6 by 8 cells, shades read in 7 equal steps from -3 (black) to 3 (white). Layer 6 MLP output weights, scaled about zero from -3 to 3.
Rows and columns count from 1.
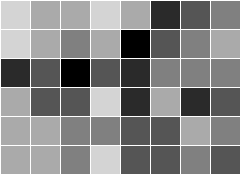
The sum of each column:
5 2 -3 6 -8 -4 -2 -1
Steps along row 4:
down same up down up down up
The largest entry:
2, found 5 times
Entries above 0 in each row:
5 4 0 3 3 3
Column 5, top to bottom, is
1 -3 -2 -2 -1 -1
